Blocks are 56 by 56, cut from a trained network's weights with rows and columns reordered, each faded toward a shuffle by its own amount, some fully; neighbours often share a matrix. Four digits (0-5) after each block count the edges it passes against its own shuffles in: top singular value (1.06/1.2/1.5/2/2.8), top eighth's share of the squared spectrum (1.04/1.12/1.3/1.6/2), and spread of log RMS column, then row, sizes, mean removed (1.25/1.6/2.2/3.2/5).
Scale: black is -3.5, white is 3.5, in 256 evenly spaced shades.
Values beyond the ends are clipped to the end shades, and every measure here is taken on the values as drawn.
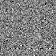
2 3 1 1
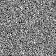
0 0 0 0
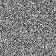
0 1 0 0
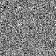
3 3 0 1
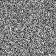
0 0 0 0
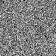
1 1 0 0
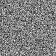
0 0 0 0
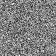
1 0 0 0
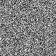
0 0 0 0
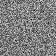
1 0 0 0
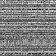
5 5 1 3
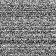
3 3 0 1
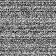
4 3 0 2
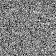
0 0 0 0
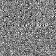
2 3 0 1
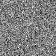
1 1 0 0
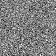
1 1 0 0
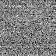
2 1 0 0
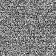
1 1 0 0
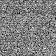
1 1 0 0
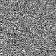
3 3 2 1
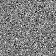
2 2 0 0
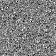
1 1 0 0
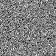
1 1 0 0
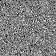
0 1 0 0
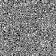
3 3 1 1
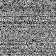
3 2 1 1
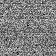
2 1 0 0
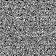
1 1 0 0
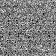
2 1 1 0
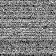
4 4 1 2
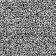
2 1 0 0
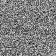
0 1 0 0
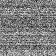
3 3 0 1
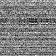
4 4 1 2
